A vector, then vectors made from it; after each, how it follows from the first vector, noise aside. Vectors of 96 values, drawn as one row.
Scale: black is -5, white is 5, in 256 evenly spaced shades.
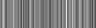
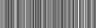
wrapped around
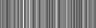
wrapped around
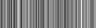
wrapped around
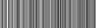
wrapped around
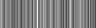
wrapped around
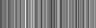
wrapped around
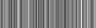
wrapped around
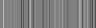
partly zeroed
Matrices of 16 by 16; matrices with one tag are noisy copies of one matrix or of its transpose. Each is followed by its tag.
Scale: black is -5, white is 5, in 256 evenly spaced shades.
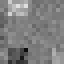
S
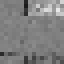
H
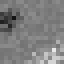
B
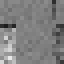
H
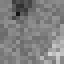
B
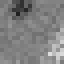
B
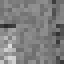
H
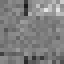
H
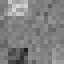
S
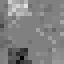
S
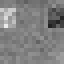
S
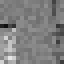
H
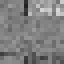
H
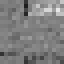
H
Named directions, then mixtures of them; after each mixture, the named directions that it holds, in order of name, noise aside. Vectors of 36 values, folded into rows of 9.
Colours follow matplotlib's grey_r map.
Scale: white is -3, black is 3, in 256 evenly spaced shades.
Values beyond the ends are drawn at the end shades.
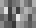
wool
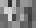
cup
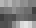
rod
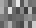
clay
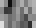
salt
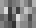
wool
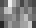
salt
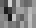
cup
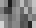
salt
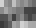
cup, rod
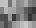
cup, rod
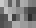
cup, rod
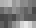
rod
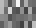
clay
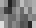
salt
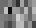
clay, wool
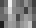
salt, wool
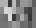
cup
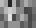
cup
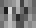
clay, wool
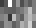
cup, salt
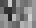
cup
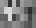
cup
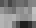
rod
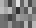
clay, wool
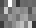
clay, salt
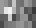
cup, salt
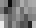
salt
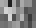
cup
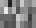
cup, wool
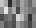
cup, wool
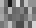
clay, salt
